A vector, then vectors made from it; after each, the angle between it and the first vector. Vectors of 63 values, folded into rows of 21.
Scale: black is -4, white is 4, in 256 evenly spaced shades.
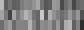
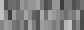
nearly parallel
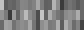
nearly parallel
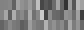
partly aligned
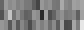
nearly opposite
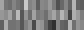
orthogonal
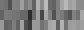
partly opposed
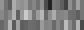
partly aligned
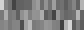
partly aligned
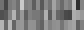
orthogonal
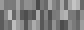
partly opposed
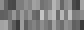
partly aligned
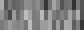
nearly parallel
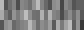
nearly parallel
